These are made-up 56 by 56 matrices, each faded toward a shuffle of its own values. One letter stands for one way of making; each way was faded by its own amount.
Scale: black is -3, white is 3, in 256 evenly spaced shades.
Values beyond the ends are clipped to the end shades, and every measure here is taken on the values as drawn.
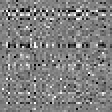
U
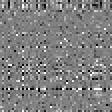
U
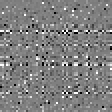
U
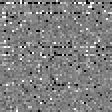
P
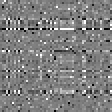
U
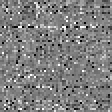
P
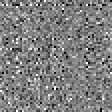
P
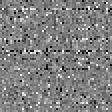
P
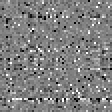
P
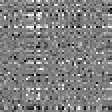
U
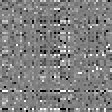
U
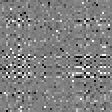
U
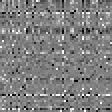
U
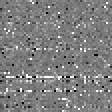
P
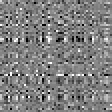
U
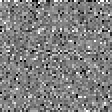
P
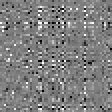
U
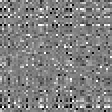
U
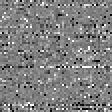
P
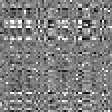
U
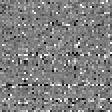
P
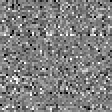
P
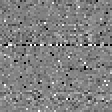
P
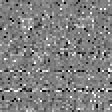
P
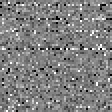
P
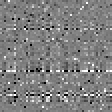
U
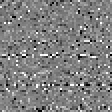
P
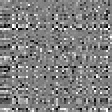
U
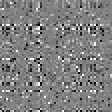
U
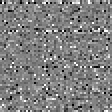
P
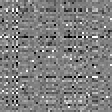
U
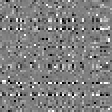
U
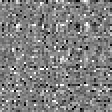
P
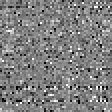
P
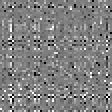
U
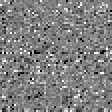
P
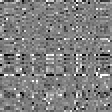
U
